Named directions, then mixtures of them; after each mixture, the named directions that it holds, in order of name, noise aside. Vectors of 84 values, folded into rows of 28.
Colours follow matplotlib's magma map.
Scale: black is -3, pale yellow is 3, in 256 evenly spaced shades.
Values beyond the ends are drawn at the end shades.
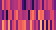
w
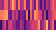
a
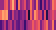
a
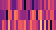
w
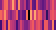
a, w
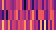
w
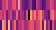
a, w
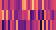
w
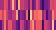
a, w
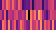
a, w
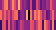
a, w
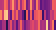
a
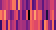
a, w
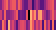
a, w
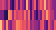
a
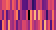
a, w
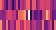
a, w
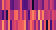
w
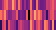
a, w
